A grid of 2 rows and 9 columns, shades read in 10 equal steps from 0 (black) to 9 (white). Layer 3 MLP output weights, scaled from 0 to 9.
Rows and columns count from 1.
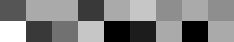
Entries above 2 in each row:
8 5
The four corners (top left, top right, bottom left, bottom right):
3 5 9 6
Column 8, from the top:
6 0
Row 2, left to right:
9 2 4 7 0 1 6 0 6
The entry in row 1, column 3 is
6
